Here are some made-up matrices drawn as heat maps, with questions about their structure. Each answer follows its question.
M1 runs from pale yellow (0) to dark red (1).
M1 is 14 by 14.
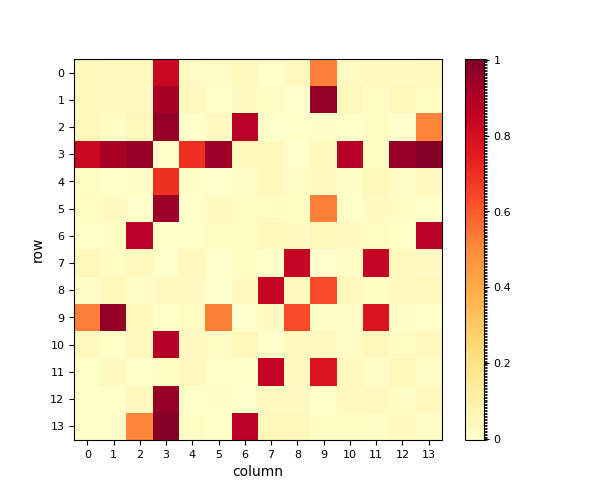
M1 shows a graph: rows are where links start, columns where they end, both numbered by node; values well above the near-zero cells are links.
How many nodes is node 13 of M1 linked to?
3
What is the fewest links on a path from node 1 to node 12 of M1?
2
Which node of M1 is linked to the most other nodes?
node 3
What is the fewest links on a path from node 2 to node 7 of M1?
5
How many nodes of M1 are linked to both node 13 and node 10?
1
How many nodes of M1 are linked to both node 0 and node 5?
2
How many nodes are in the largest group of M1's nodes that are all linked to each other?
3
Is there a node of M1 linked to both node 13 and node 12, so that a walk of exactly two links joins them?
yes
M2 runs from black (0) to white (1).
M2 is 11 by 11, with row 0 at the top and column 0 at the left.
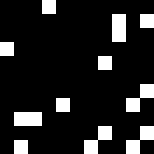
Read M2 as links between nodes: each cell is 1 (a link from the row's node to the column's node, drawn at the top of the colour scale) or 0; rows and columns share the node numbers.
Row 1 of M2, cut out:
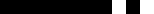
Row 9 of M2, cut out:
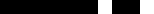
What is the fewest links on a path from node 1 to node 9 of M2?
2
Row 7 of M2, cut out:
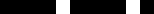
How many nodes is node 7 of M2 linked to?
2
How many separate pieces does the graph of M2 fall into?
3
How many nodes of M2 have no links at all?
1
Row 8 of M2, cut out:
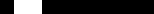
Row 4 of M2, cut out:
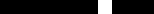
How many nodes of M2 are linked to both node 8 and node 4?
0
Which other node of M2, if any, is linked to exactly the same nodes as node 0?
none
